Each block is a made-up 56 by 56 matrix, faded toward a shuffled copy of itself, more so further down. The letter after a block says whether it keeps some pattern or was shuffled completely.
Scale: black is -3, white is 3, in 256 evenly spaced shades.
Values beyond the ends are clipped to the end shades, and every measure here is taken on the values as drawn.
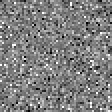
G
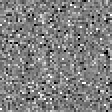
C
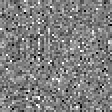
C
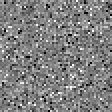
G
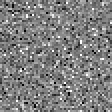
G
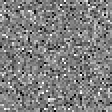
C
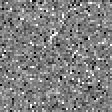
G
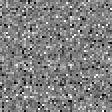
C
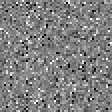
C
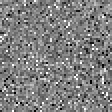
G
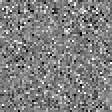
C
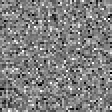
C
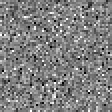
G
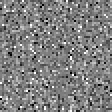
G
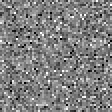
C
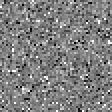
C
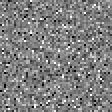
C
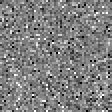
G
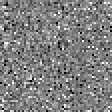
C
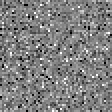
G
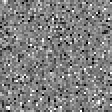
G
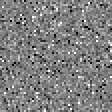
G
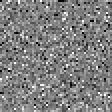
C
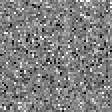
G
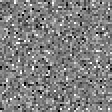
G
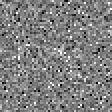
C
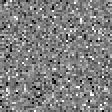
C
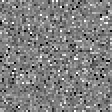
G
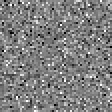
C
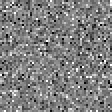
C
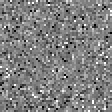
C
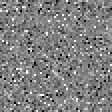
G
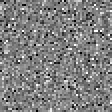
C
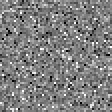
G
